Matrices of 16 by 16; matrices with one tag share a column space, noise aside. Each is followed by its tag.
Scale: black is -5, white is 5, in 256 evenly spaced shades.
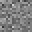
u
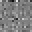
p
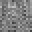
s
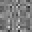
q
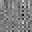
s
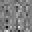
q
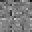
p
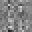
q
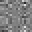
u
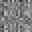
p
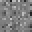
p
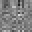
s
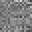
u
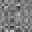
q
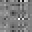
p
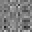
q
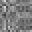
q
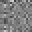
u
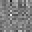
s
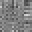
s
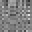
s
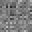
s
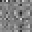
p
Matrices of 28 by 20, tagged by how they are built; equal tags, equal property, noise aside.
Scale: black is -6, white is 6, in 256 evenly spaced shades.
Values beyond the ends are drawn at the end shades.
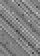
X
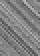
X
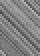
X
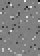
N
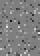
N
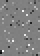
N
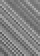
X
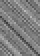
X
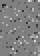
N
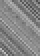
X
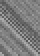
X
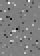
N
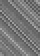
X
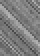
X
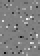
N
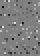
N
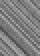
X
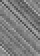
X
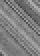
X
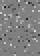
N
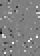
N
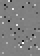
N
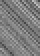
X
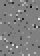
N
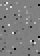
N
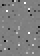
N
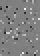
N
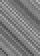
X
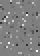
N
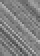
X
